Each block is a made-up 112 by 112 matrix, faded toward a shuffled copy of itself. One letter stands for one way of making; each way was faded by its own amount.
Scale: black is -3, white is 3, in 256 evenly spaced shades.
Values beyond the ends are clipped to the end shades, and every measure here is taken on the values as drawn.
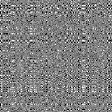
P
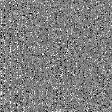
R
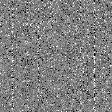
R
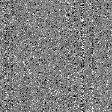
R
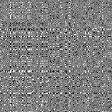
P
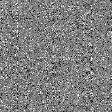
R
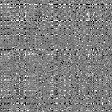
P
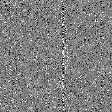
R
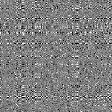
P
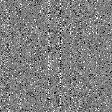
R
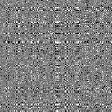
P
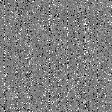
R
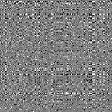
P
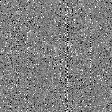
R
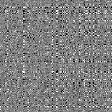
P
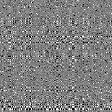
P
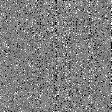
R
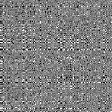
P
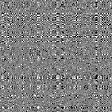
P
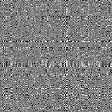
P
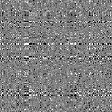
P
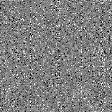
R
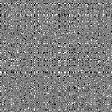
P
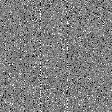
R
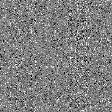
R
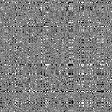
P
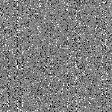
R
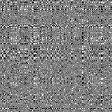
P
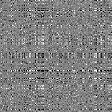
P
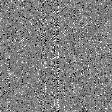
R
